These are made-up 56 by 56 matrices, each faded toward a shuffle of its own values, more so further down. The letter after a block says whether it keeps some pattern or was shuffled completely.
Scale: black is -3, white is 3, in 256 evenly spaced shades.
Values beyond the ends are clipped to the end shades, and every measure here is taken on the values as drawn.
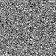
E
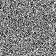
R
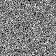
R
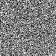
E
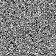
E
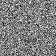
R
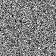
R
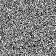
R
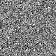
E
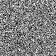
R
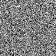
E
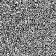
E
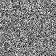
R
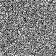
E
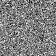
R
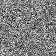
R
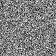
R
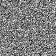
R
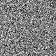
R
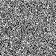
E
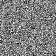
R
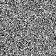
E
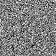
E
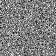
R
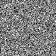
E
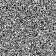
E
